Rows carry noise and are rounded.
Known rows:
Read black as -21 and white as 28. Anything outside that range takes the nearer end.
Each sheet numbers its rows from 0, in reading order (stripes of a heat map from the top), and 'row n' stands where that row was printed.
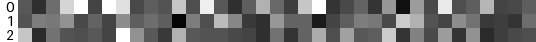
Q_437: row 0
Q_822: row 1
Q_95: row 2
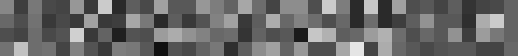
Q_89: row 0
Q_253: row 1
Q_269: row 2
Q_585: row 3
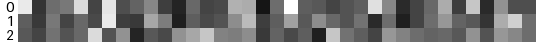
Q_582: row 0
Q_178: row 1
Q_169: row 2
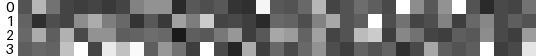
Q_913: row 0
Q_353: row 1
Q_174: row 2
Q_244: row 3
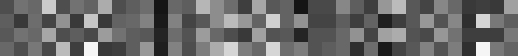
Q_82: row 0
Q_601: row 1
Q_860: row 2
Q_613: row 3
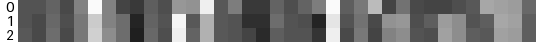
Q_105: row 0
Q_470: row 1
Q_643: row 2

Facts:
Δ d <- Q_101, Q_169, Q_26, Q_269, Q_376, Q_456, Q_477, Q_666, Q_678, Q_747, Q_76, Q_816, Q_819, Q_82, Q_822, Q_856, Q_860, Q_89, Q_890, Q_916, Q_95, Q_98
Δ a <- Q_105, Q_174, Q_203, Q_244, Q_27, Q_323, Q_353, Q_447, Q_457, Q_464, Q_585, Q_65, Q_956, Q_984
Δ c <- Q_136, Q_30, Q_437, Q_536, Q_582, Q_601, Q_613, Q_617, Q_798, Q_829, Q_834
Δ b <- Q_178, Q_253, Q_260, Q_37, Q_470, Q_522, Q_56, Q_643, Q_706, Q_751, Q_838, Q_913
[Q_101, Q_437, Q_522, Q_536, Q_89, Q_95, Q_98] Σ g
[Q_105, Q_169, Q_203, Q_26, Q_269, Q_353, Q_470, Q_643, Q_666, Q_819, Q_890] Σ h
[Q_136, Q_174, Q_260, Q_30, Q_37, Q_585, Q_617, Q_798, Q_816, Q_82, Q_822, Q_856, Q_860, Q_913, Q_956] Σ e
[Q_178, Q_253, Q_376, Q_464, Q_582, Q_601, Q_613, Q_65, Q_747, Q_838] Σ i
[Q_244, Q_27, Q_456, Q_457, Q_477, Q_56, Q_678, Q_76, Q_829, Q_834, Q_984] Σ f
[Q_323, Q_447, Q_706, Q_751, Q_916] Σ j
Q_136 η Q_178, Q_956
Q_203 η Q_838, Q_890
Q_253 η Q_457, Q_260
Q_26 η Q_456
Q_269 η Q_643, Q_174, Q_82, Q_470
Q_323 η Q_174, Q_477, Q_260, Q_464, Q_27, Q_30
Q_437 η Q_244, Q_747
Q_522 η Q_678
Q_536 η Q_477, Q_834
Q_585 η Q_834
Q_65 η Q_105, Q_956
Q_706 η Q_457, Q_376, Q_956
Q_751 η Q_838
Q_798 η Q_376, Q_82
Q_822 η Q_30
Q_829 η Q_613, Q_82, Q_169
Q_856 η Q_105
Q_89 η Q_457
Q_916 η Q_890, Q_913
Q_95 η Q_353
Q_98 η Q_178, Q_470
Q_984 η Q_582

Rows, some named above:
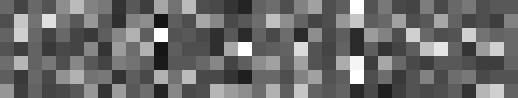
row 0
Q_353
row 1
Q_30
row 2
Q_56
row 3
Q_838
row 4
Q_585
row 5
Q_353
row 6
Q_65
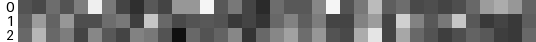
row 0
Q_105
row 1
Q_37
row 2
Q_585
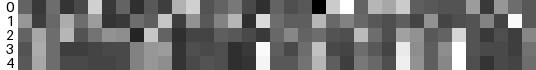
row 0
Q_26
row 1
Q_323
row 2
Q_260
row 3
Q_913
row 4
Q_913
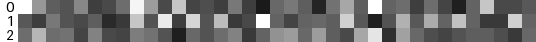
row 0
Q_984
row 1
Q_916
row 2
Q_585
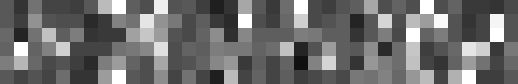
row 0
Q_522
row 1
Q_751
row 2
Q_706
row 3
Q_834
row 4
Q_456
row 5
Q_678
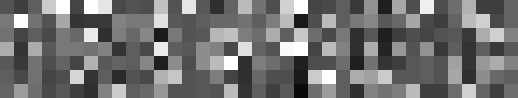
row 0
Q_437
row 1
Q_829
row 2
Q_464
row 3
Q_536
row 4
Q_376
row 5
Q_26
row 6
Q_76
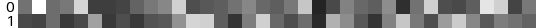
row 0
Q_834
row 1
Q_890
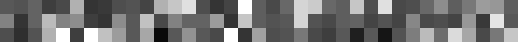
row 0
Q_203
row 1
Q_447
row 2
Q_747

